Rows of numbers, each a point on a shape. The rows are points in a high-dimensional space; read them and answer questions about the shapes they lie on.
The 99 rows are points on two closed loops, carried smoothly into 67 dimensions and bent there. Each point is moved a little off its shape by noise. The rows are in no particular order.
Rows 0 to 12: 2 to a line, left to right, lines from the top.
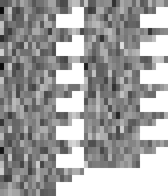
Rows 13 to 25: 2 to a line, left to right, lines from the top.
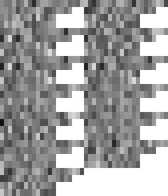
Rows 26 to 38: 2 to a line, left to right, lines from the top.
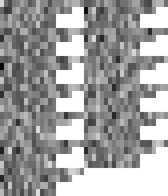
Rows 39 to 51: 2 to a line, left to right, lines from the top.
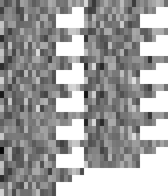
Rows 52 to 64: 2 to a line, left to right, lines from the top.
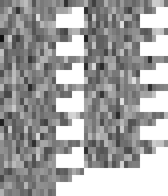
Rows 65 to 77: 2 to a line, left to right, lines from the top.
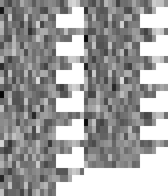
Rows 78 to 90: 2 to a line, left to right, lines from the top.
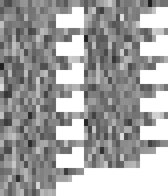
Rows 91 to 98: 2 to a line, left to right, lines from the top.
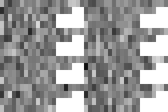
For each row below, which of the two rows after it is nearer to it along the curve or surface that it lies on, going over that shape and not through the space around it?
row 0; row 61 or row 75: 75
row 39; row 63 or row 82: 63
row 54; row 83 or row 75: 75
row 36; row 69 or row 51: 69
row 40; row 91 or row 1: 1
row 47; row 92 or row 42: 92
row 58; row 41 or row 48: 41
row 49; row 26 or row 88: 26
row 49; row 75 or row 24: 75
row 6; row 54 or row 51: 51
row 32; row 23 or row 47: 47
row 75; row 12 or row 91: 12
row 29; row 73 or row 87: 87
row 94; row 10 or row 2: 2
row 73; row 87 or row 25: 25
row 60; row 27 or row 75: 27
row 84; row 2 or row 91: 2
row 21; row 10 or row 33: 10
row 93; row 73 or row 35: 35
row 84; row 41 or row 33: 33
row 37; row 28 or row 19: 19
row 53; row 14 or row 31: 14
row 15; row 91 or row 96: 96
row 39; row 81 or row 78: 78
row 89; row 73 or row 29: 73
